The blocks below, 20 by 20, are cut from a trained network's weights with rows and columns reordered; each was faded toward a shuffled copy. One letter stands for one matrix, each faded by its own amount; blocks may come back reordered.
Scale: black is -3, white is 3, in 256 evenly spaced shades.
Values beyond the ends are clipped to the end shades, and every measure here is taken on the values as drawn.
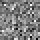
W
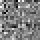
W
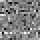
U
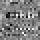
U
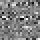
U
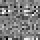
U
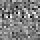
W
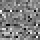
W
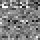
U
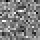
W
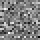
W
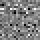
U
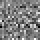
W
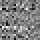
U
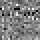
U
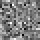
W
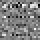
U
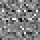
U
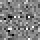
U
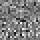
W
